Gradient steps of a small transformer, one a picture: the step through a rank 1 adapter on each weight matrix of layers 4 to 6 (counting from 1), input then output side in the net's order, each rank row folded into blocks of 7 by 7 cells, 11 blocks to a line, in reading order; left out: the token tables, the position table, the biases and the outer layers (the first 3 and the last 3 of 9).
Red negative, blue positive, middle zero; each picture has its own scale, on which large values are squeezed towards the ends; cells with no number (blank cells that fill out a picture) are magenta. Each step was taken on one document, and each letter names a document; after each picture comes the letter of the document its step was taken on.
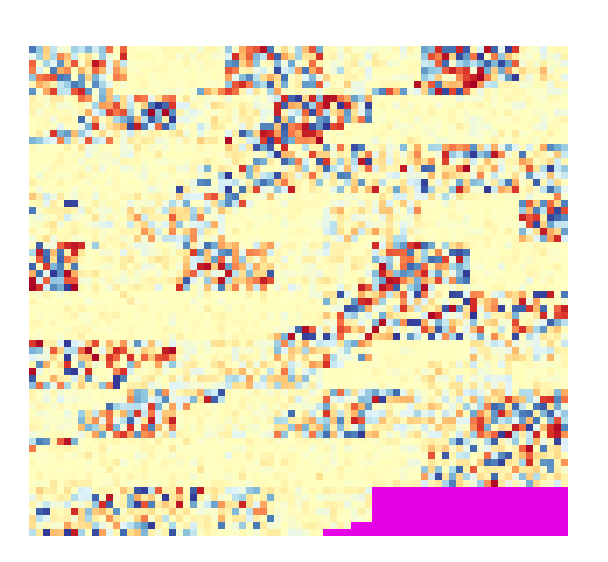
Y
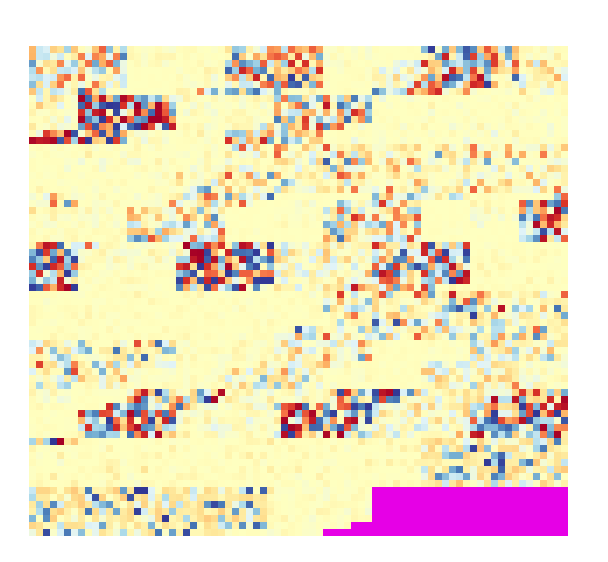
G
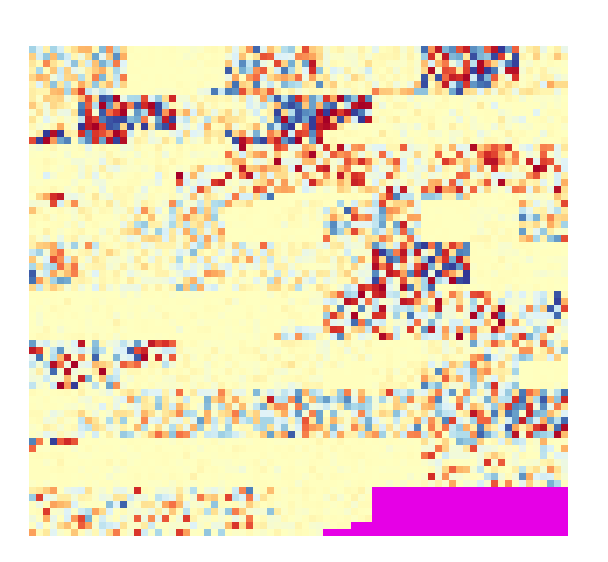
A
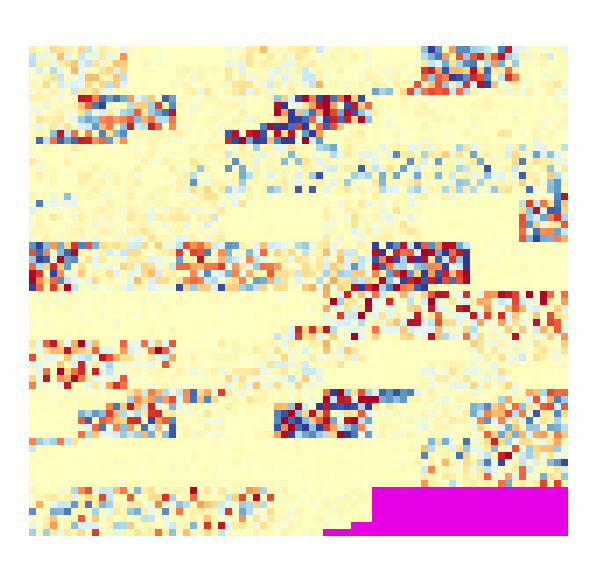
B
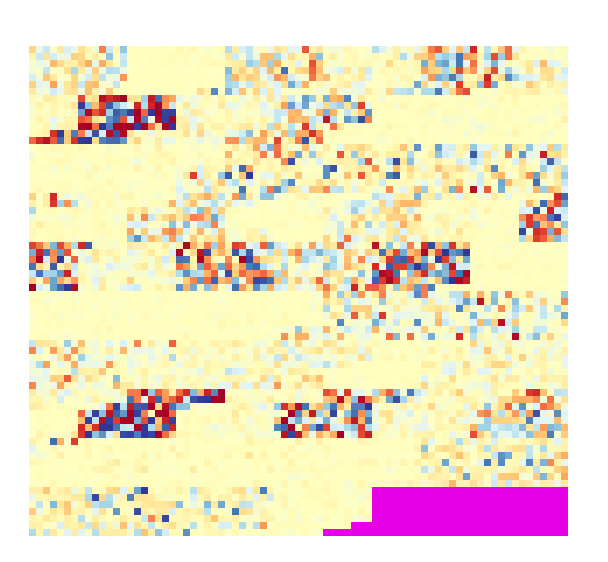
G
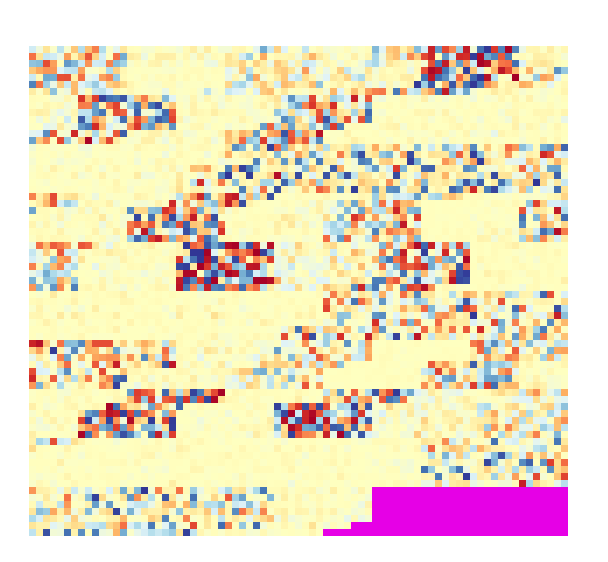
Y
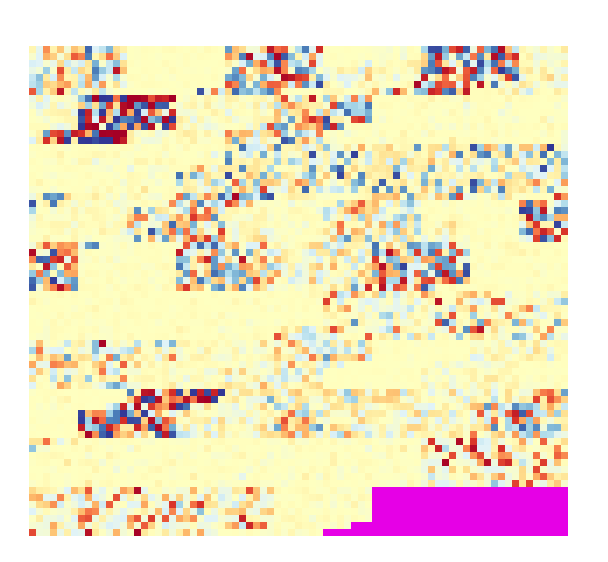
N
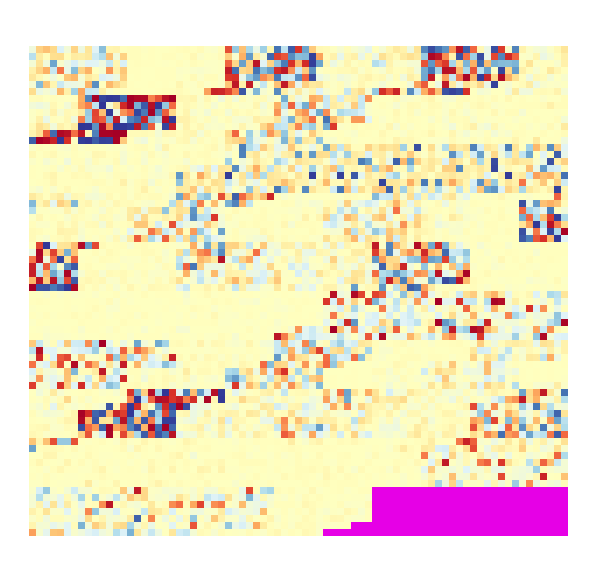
N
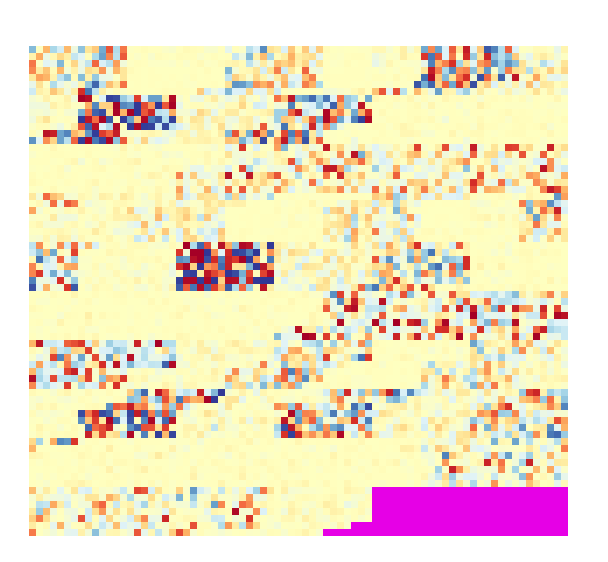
Y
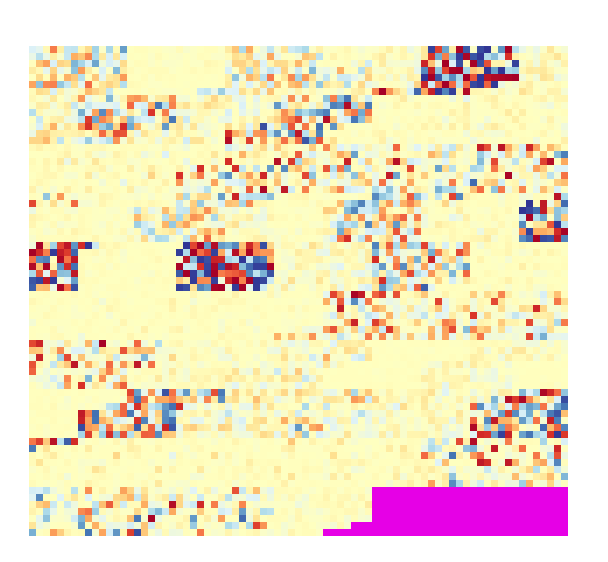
N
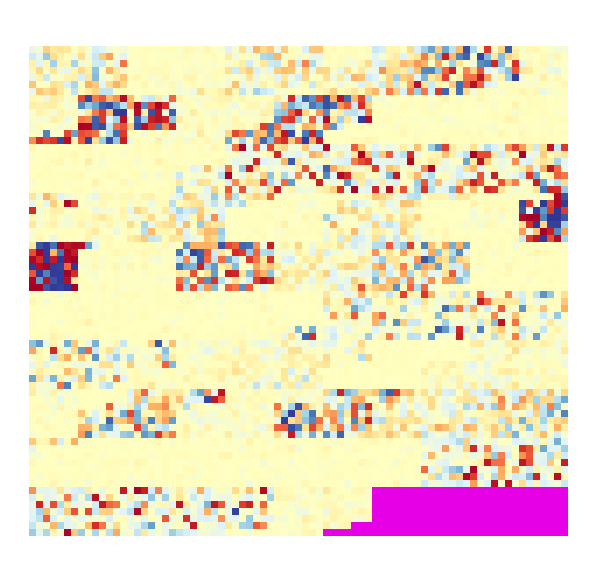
G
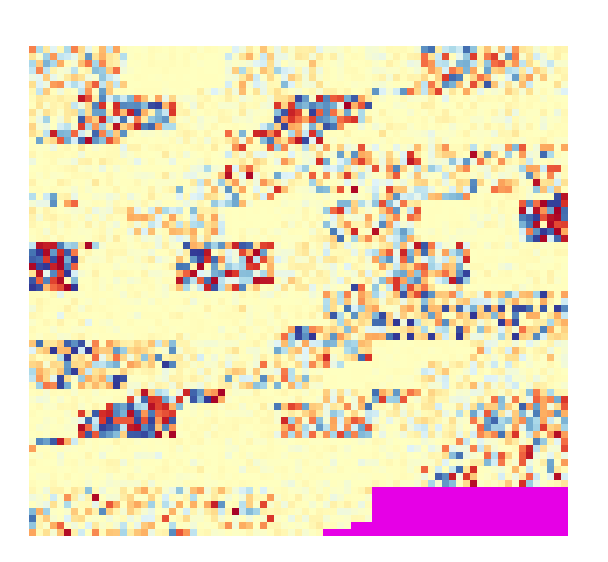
Y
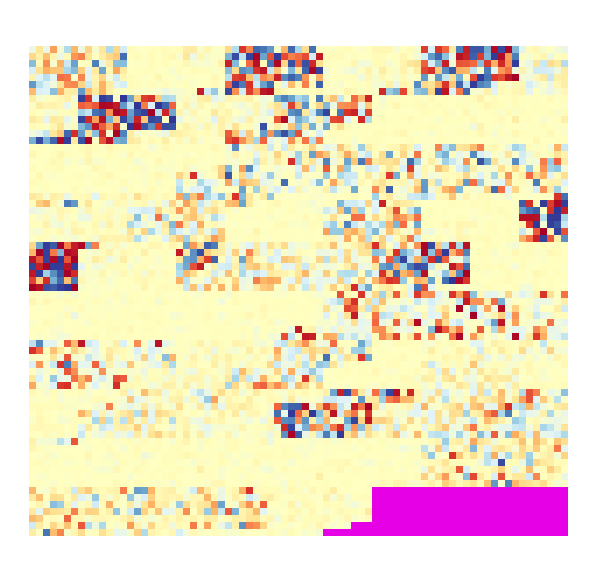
G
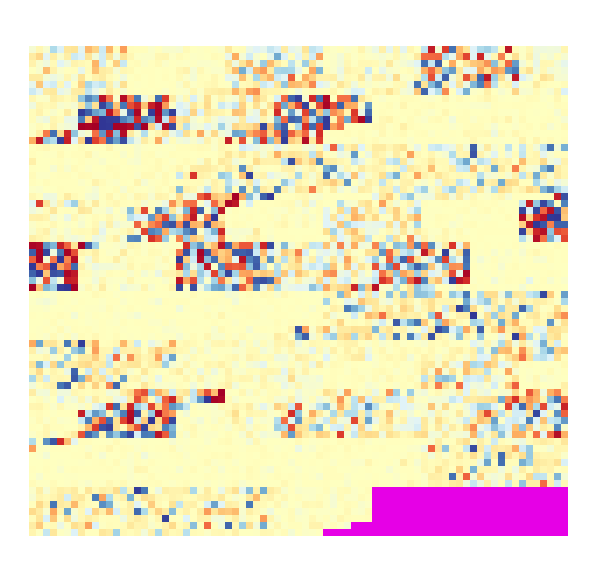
G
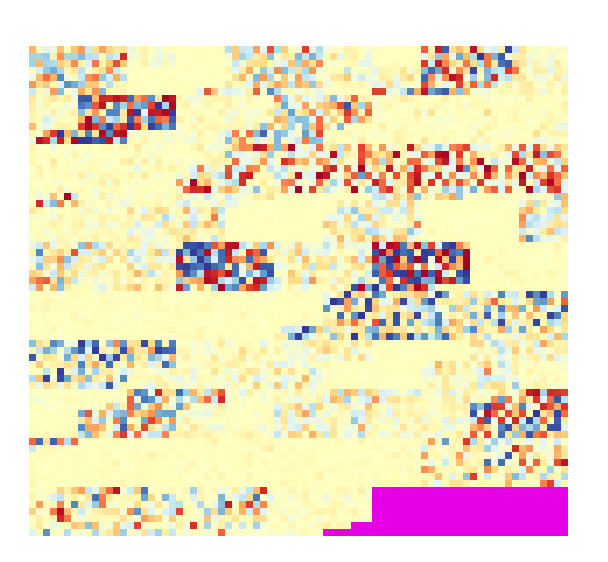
B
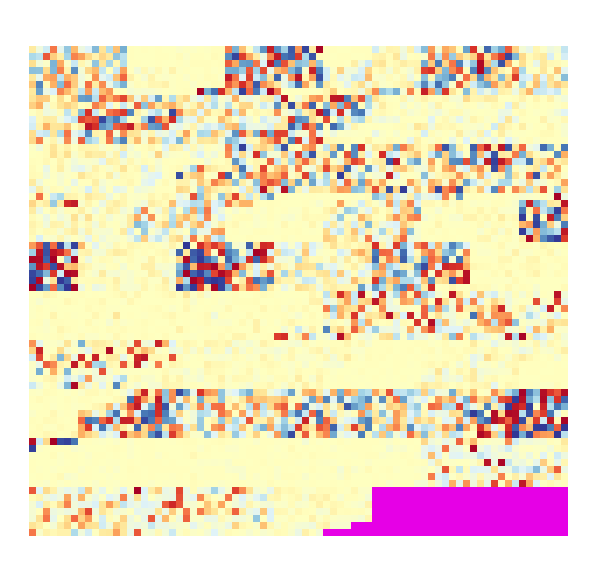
A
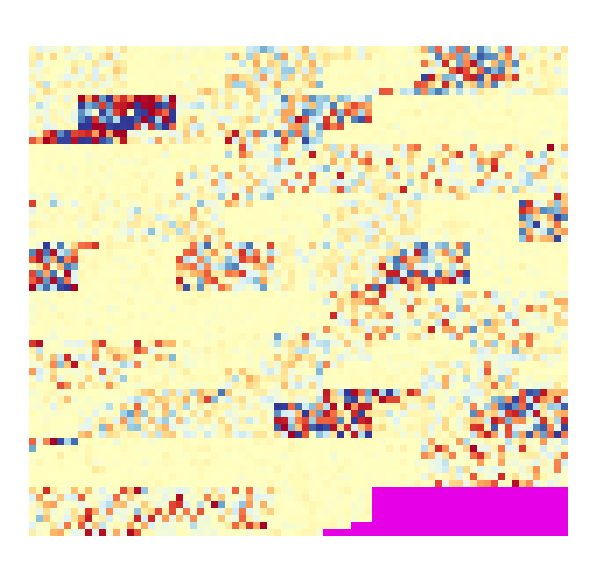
N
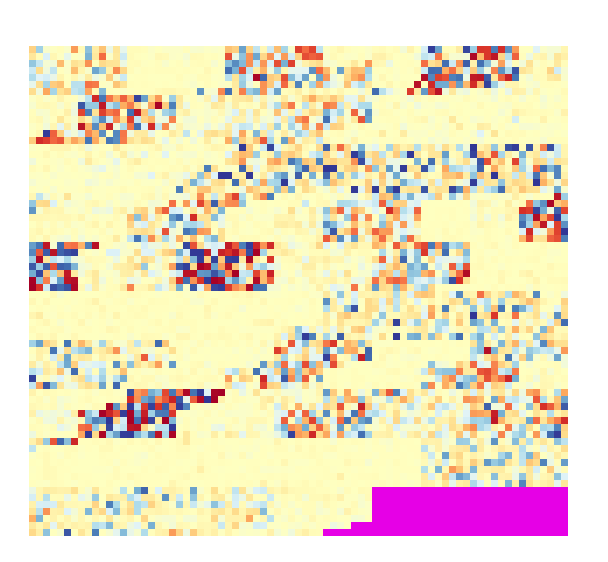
Y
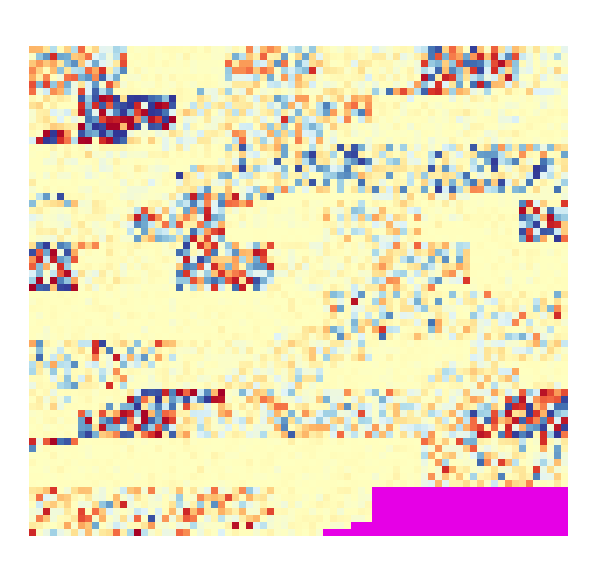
A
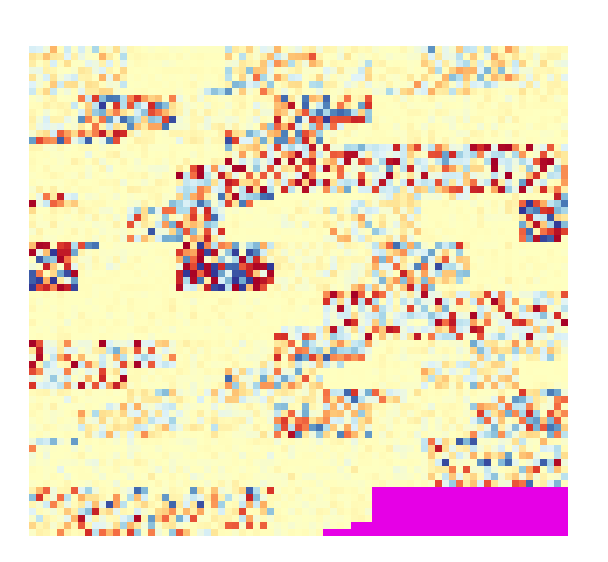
N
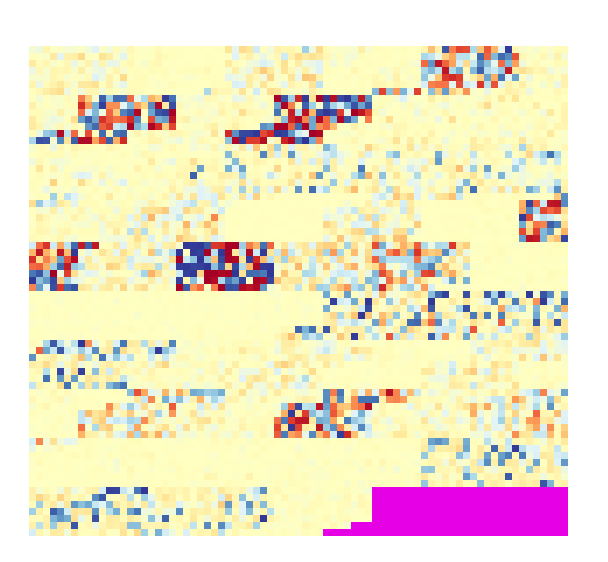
B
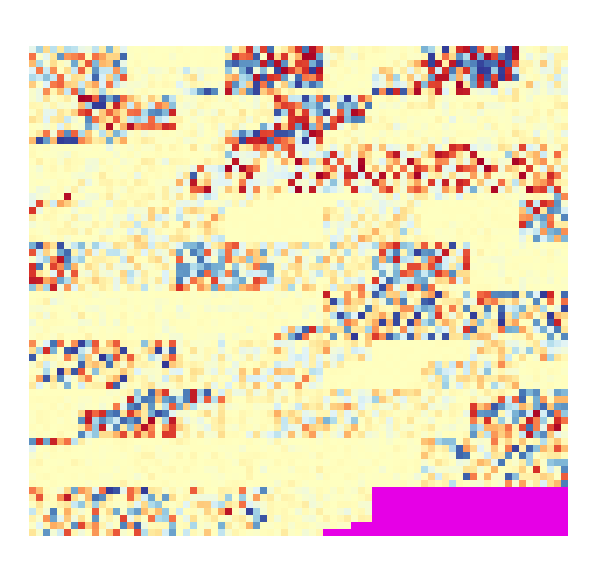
B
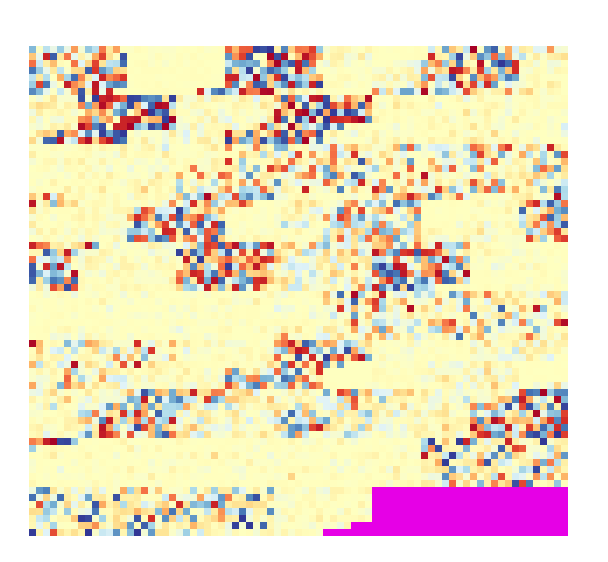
N
